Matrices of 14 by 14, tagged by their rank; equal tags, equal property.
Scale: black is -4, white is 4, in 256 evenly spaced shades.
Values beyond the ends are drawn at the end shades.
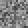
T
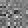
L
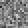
T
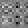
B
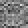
L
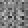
L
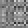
B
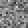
T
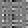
B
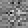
L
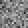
T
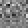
L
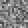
T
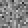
T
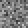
T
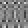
B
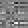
B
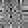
L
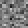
L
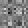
B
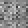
L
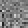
L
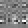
B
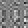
B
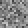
T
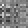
B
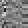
L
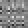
B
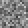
T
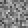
T
